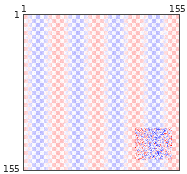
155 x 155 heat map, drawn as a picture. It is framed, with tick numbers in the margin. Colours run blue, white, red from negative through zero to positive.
Odd patch: rougher, in the bottom right. Histogram: bell-shaped. Roughest part: bottom right. Stripes: upright, repeating 4 times. Slope: none.
